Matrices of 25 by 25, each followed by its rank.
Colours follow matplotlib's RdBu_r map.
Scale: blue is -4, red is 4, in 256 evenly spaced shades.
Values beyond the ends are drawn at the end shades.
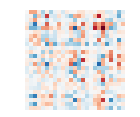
five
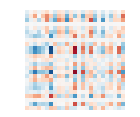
two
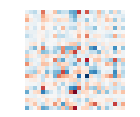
three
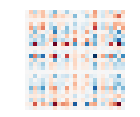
two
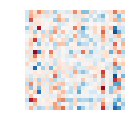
five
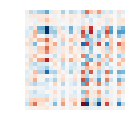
two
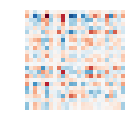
three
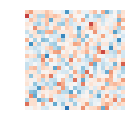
full rank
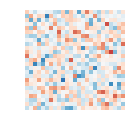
full rank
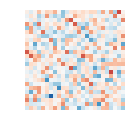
full rank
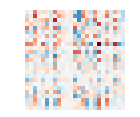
three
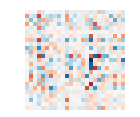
five
